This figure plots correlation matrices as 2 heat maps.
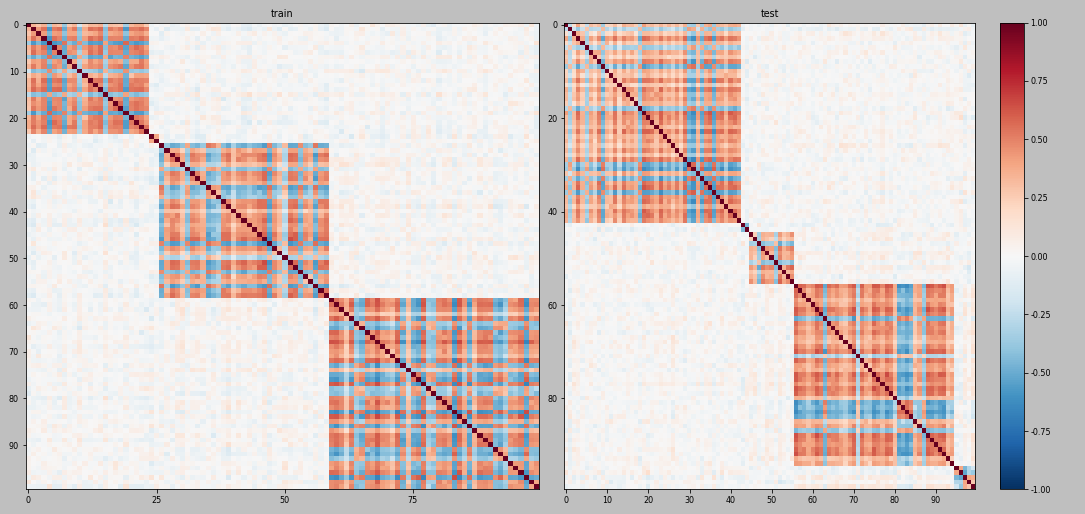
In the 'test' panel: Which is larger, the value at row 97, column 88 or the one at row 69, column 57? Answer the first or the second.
the second
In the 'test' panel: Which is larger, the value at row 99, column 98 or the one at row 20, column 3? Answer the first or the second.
the second
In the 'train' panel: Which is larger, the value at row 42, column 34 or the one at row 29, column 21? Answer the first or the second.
the first
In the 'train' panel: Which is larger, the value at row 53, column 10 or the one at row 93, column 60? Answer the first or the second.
the first
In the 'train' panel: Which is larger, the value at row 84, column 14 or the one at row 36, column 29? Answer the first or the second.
the first
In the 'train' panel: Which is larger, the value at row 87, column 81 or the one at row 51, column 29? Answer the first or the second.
the second
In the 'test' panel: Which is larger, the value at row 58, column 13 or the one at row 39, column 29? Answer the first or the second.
the second
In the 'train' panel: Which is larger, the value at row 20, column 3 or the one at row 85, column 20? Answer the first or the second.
the first
